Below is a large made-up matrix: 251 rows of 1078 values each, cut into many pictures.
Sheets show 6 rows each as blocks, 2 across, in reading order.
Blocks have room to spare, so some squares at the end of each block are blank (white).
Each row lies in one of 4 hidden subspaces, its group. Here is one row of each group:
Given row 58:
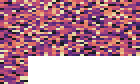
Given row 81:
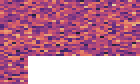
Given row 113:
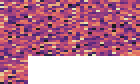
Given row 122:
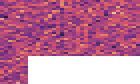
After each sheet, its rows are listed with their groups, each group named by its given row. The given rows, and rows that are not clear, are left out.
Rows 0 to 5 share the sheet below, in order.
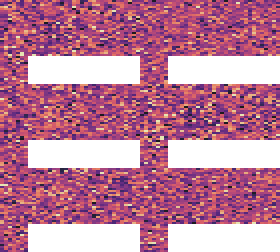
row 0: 58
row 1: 122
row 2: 58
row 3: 58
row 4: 122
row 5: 113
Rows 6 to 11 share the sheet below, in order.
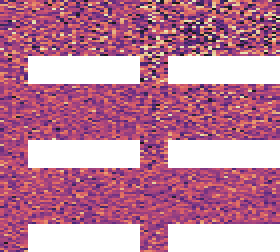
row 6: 122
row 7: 58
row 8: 113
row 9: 81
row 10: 58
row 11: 81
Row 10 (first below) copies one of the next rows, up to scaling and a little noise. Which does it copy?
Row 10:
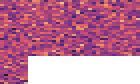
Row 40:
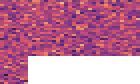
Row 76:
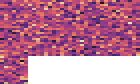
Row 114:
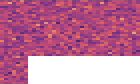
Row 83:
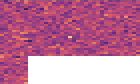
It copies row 40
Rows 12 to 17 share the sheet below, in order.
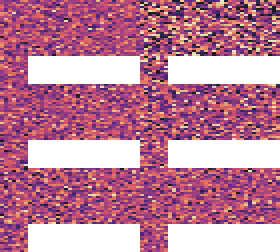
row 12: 113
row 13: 113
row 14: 58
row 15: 113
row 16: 113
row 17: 122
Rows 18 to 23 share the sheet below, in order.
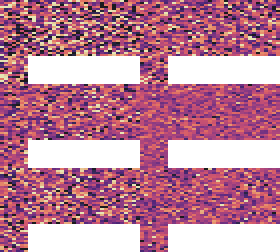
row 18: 113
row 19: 113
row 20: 81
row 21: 81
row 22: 58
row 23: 122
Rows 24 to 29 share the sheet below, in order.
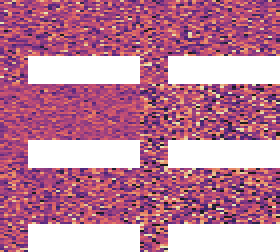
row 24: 81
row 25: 122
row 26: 113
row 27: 58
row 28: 58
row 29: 58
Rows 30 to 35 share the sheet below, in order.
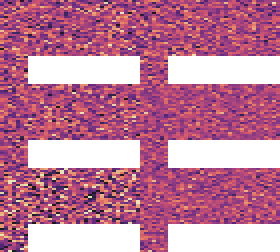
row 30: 122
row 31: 113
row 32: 58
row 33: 58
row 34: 113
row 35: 113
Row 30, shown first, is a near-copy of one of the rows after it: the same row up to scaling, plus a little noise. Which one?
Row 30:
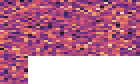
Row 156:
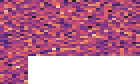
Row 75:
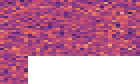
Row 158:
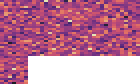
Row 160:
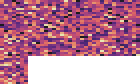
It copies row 75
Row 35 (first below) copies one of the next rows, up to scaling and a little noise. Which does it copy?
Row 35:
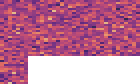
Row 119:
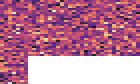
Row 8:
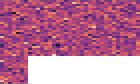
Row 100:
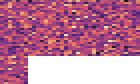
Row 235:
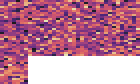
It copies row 119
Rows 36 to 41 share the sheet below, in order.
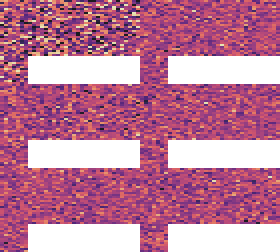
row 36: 81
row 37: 113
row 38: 58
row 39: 113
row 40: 58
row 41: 113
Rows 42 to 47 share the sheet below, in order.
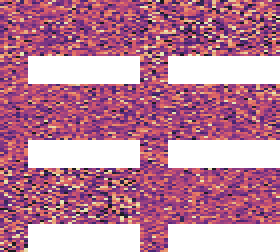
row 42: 58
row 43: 58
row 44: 113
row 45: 113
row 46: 122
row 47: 122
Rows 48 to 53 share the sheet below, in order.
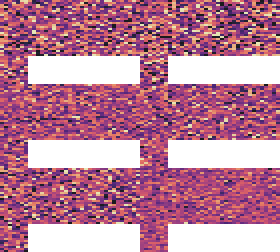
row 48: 113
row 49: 81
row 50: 81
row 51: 113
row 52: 122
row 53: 81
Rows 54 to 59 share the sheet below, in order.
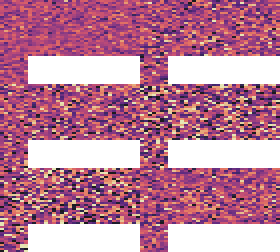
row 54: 122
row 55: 58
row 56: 122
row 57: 113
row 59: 58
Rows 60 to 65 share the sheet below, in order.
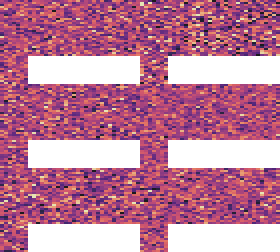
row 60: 113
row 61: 122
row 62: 113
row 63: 58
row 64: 81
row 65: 81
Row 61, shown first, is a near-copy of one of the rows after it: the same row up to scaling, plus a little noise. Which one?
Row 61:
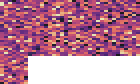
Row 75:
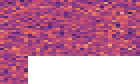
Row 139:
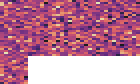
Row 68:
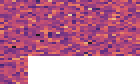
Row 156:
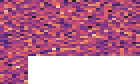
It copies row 139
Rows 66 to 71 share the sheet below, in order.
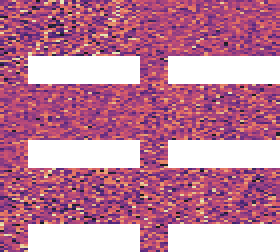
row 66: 122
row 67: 81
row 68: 122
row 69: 58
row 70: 58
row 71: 122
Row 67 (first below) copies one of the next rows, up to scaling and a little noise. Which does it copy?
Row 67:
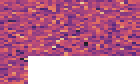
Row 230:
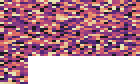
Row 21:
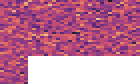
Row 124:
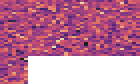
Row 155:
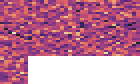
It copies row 124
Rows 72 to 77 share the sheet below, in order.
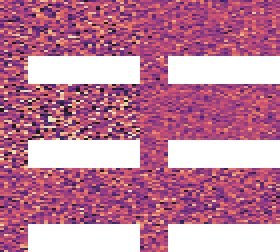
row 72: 81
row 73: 122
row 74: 122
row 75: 122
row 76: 58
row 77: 58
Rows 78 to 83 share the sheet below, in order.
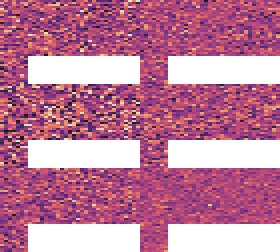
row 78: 81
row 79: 122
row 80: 58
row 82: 81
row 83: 58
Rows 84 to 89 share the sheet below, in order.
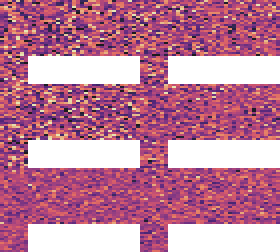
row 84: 58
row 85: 113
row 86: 81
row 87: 113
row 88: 113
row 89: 122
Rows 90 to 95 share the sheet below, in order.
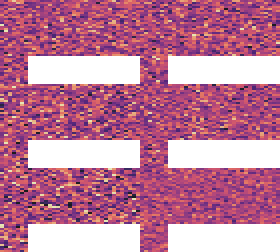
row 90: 122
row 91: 81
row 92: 122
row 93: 122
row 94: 81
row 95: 58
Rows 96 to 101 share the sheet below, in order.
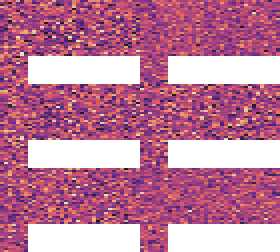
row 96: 58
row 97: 58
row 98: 58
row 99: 122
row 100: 113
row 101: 81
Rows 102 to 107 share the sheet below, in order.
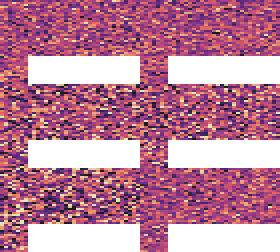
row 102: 113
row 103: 81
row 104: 113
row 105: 113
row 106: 58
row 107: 122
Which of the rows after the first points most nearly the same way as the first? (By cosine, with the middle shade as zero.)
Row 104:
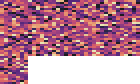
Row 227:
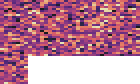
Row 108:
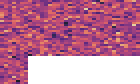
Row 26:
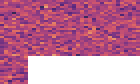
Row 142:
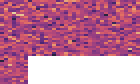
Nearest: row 26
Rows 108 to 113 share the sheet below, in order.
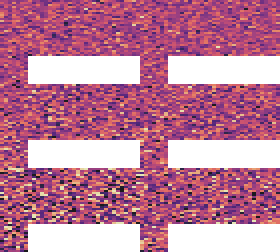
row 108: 81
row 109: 122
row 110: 122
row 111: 58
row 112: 122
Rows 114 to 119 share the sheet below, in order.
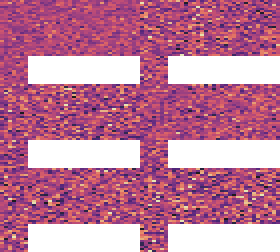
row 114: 58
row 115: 122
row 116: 113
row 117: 122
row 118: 122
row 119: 113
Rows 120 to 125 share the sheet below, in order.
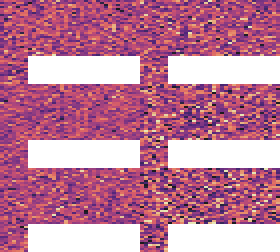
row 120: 113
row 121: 122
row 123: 58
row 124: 81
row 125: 113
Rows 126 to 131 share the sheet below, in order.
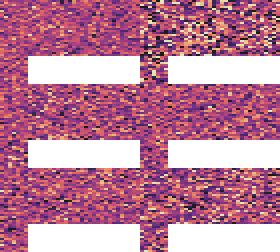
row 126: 122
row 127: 58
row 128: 81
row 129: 122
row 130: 81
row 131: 81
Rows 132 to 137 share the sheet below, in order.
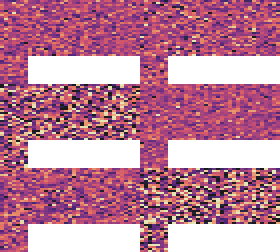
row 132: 113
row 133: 113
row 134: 122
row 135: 113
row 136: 58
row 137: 113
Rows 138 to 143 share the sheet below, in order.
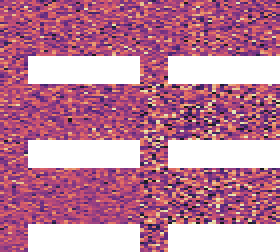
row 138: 81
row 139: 122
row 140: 81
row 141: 58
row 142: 113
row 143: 113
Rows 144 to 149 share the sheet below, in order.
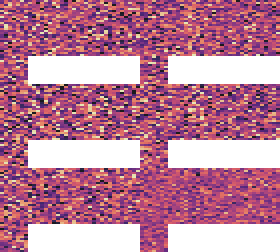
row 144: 122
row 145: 113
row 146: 113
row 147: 122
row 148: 113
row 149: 122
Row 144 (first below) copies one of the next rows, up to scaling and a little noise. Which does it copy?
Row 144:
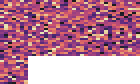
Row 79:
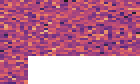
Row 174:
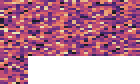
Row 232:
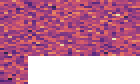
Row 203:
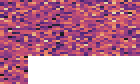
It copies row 79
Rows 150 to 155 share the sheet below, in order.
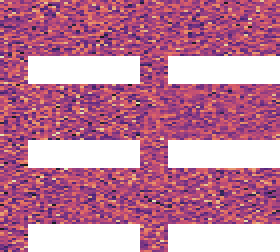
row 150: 81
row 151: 122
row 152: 58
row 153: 58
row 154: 113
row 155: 81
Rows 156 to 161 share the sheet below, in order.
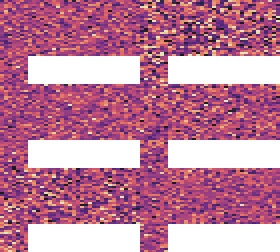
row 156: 122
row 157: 58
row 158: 122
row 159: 113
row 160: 122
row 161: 58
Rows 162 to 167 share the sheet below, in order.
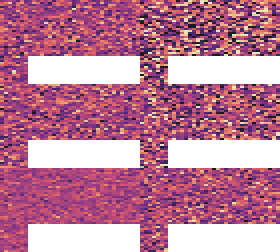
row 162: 58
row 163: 122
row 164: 81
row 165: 58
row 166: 81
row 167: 122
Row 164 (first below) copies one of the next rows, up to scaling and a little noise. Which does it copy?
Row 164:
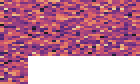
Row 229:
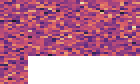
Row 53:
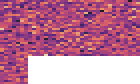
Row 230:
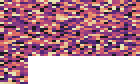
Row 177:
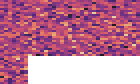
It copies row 230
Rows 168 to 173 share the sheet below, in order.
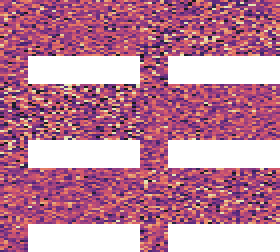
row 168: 113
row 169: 58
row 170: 113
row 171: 113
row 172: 81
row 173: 113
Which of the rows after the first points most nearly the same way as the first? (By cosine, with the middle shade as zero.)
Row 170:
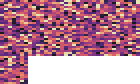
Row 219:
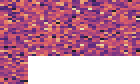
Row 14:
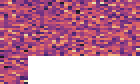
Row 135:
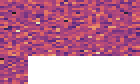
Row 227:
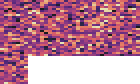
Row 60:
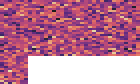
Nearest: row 60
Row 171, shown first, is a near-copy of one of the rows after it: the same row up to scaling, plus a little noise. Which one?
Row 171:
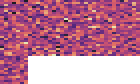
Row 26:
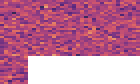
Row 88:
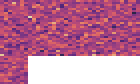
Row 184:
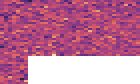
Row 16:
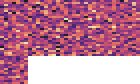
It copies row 16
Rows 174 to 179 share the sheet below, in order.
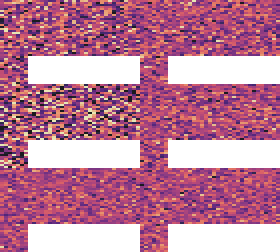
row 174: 122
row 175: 58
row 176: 113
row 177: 81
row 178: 58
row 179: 58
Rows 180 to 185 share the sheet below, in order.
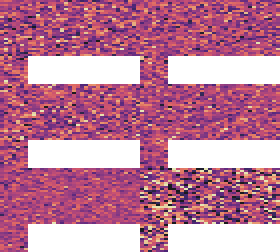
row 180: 81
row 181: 81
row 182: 58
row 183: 122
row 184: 113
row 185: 113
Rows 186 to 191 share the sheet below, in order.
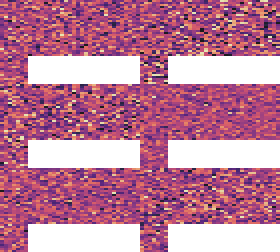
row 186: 122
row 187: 81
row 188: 58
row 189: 113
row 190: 81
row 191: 58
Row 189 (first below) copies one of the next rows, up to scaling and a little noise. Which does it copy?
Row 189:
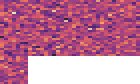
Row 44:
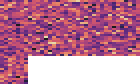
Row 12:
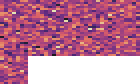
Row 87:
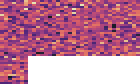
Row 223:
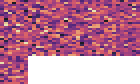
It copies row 12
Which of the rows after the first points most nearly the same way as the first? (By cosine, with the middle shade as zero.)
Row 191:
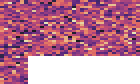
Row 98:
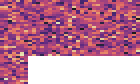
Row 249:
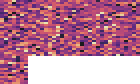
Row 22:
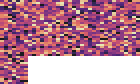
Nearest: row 22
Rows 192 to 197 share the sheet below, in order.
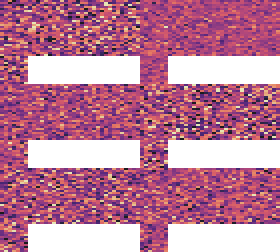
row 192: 81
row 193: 113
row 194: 81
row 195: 122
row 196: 113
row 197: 113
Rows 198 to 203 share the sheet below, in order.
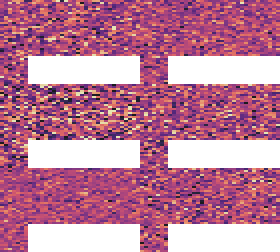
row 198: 81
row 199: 58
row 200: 81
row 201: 122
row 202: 81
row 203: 122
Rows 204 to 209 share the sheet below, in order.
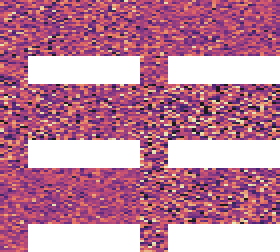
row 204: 113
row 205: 58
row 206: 113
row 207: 122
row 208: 58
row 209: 122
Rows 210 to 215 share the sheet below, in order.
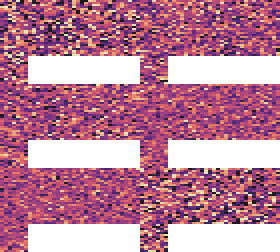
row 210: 58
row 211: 58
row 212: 113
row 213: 113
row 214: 81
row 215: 122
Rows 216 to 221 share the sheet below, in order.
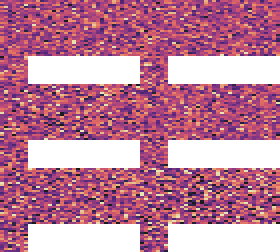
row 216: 113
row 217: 122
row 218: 81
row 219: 58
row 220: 113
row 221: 122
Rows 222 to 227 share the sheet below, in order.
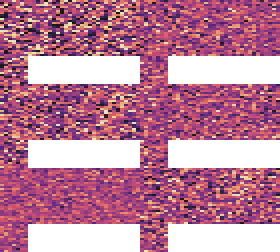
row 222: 122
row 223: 113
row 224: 122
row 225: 81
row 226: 81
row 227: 81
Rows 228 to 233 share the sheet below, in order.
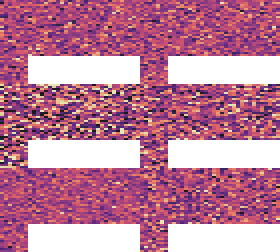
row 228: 122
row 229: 81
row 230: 81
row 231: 81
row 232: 122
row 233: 58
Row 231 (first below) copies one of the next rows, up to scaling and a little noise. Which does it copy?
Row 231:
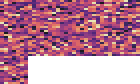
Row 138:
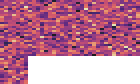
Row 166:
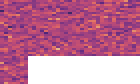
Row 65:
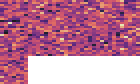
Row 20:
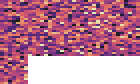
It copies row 166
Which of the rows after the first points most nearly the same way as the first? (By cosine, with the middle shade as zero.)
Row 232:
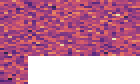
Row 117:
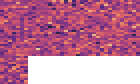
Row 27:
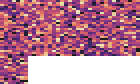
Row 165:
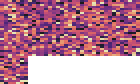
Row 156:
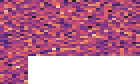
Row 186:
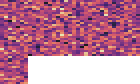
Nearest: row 156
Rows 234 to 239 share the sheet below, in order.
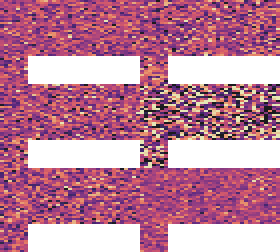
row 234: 81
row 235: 113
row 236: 81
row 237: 81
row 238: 113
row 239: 122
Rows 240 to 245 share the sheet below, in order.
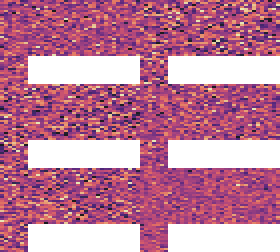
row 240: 113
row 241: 81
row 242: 81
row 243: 113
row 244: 81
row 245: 58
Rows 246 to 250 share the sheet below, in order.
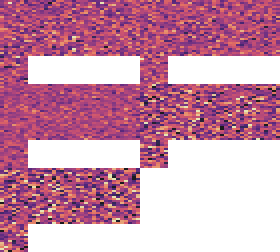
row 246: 58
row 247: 58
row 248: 81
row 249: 113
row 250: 113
